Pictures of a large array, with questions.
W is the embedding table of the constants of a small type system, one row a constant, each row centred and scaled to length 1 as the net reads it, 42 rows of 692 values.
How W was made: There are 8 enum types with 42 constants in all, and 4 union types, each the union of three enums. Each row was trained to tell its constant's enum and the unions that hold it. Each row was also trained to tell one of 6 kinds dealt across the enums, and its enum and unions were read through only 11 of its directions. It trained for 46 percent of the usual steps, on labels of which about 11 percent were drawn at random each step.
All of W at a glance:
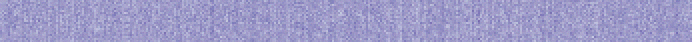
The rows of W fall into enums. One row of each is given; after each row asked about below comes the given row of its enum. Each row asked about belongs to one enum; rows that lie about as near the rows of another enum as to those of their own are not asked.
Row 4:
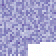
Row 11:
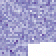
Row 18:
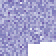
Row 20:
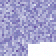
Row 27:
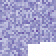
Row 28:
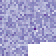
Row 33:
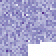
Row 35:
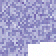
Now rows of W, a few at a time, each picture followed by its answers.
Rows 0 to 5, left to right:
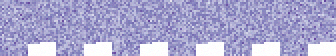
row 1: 4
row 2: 27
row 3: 11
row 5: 18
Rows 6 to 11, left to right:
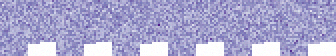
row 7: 27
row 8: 11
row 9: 20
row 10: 20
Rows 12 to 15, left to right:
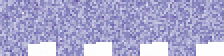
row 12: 11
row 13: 4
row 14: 33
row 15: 33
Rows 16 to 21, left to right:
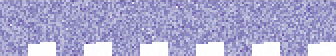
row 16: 28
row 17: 27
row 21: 28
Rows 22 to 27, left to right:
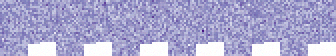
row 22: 11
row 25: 28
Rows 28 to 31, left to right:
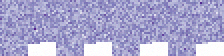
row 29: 20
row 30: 28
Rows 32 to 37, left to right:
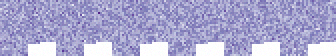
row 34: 33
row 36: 35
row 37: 4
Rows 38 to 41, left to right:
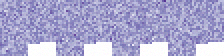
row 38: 4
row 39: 33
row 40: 20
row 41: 4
